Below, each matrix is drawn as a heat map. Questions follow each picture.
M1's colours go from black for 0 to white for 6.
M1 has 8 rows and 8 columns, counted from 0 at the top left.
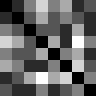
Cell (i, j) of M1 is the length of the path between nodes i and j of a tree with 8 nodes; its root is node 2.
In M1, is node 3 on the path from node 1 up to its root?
no
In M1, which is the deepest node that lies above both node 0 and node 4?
7
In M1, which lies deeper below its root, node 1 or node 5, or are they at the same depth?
node 1
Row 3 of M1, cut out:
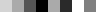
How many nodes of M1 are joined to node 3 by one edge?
1
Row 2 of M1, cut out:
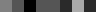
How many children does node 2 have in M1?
2
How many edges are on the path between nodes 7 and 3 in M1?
3
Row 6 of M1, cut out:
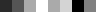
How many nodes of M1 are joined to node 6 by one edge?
1
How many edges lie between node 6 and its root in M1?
4
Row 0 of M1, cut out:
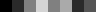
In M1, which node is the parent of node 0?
1
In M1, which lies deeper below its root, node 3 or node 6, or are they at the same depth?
node 6
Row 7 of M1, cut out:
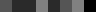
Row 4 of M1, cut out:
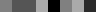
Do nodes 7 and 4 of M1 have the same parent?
no
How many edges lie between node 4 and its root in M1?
2
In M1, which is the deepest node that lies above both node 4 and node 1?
7
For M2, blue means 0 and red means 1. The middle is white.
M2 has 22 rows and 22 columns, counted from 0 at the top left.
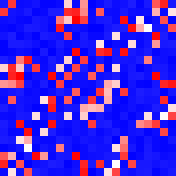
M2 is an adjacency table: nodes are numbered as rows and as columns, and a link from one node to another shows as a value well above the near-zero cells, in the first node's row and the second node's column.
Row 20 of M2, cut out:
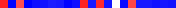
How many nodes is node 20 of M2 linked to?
6
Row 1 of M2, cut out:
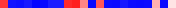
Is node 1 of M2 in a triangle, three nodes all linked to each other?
yes
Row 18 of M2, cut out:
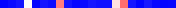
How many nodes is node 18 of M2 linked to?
4
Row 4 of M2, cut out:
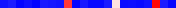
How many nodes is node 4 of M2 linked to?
3
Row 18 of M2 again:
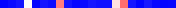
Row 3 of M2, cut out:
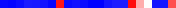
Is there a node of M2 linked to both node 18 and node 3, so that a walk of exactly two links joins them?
yes
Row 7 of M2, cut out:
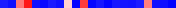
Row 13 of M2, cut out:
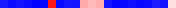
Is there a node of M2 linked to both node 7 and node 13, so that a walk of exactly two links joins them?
yes
